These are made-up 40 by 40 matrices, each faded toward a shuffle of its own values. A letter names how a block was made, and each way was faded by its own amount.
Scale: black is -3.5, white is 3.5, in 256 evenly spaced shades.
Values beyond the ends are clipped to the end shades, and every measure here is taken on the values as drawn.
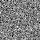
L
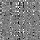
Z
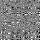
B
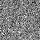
L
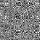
B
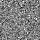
L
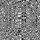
B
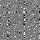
Z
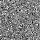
L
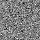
L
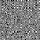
B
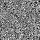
L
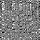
B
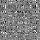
B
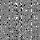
Z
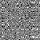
B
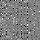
Z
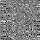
B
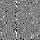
Z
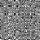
B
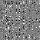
Z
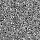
L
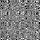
B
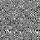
B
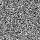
L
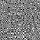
B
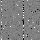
Z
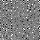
Z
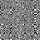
B
